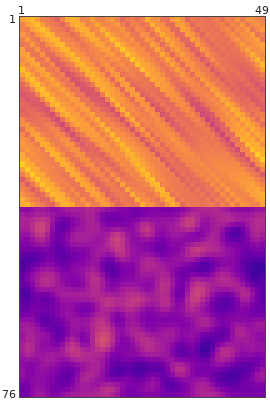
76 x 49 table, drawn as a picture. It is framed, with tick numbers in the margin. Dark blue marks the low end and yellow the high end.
It is made of 2 by 1 panels. Panel 1,1: high, slanting down to the right. Panel 2,1: low, blotchy.
